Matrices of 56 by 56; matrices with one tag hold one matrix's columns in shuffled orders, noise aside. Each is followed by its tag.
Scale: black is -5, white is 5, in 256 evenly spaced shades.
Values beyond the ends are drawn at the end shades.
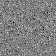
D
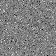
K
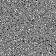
K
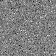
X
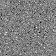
D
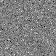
K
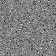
K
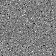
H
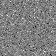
H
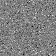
H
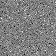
H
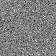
K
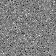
X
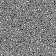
K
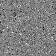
D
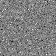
K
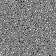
K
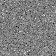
H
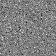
D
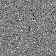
D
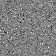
D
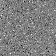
X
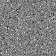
D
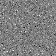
H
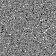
D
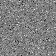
K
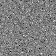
X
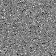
H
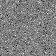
X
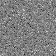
H
